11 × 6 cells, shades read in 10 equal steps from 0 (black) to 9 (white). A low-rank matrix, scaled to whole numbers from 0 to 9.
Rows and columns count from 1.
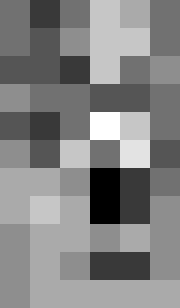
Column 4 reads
7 7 7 3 9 4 0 0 5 2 6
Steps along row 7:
same down down up up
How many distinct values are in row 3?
5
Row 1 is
4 2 4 7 6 4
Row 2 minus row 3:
1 0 3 0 3 -1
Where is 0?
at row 7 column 4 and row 8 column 4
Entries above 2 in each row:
5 6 5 6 5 6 4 4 6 4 6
